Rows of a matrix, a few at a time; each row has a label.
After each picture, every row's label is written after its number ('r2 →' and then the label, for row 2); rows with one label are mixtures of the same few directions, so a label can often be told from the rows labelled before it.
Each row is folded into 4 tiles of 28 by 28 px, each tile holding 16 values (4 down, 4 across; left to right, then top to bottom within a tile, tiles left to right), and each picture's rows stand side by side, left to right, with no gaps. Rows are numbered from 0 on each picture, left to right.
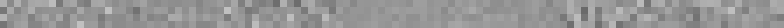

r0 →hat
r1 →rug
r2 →hat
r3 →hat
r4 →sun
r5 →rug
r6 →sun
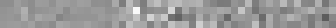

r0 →rug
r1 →rug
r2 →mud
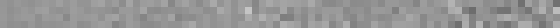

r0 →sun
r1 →hat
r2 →rug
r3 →rug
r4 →hat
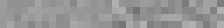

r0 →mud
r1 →hat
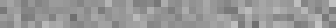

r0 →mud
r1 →sun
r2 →hat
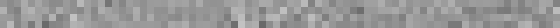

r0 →mud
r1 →rug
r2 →rug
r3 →sun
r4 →hat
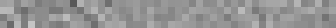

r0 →hat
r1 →rug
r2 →mud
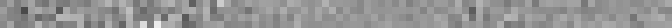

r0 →rug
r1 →mud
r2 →sun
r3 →mud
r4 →rug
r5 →mud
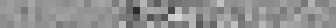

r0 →rug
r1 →rug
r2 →rug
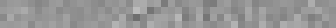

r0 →sun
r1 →sun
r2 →rug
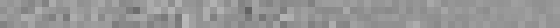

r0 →sun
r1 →sun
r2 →rug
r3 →hat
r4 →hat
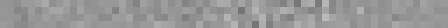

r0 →sun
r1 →mud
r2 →mud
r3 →rug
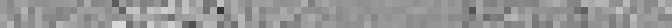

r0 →rug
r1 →hat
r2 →rug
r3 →mud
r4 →rug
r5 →sun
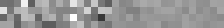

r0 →mud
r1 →sun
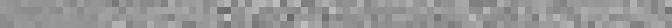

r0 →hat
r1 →hat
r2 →hat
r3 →mud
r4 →sun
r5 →hat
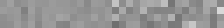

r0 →rug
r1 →hat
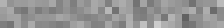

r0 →hat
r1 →mud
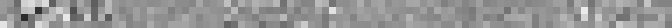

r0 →sun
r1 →rug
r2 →hat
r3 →mud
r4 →rug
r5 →rug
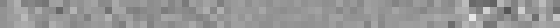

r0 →sun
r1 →hat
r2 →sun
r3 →mud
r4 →sun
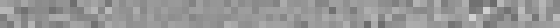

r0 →hat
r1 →rug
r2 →hat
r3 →mud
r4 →sun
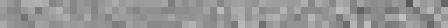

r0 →sun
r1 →hat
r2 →rug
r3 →hat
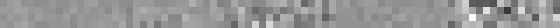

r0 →sun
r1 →mud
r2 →mud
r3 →rug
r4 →sun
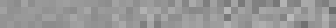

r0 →mud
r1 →mud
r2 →hat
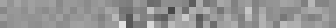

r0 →hat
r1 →rug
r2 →rug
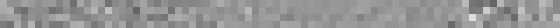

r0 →hat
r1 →rug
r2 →rug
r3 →sun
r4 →sun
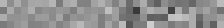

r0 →hat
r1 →rug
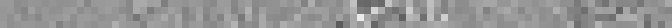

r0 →rug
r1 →sun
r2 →rug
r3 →sun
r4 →sun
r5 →rug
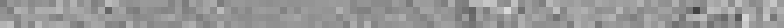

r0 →hat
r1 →hat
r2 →rug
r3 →hat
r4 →sun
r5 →rug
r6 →sun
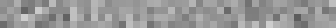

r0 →sun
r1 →rug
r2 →mud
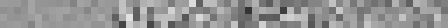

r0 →mud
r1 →rug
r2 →rug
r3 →hat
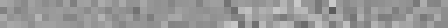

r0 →mud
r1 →rug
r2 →hat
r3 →rug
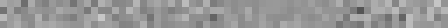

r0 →mud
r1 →mud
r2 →rug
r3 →sun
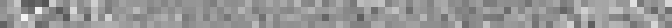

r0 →sun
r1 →sun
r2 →mud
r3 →sun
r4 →rug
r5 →hat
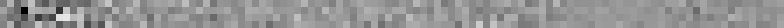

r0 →rug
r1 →mud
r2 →mud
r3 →mud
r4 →mud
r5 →hat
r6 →rug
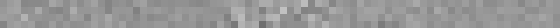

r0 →sun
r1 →rug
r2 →rug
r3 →mud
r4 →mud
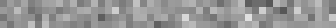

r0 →mud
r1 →mud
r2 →sun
